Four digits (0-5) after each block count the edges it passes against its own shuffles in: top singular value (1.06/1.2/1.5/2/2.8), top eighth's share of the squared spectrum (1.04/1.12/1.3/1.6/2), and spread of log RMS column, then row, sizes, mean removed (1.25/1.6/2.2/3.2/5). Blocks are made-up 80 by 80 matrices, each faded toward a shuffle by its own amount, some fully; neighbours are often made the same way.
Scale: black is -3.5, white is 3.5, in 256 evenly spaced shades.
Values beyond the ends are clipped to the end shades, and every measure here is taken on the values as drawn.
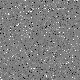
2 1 0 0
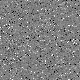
2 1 0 0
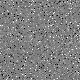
2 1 0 0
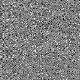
3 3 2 1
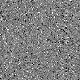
3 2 1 0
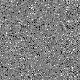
3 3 1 1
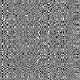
5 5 3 3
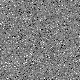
2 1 0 0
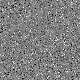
1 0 0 0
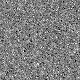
0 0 0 0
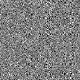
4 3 2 2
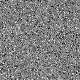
0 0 0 0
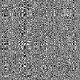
4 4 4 2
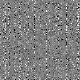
2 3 3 2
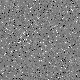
0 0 0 0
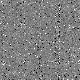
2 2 1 0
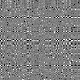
5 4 3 3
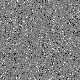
2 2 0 0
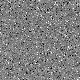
0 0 0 0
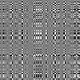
5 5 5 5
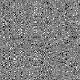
4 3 2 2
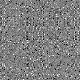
4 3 2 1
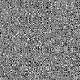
4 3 2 1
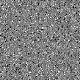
3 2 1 1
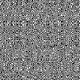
4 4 2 2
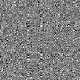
4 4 2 2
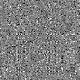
4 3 1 2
